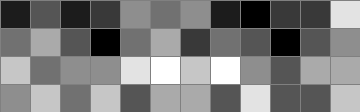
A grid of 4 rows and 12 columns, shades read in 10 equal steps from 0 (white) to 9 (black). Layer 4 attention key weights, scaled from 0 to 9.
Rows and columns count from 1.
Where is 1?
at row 1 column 12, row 3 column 5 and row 4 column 9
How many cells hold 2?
5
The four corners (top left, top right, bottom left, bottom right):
8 1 4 2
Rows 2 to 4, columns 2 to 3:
3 6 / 5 4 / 2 5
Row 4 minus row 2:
-1 -1 -1 -7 1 0 -4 1 -5 -3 0 -2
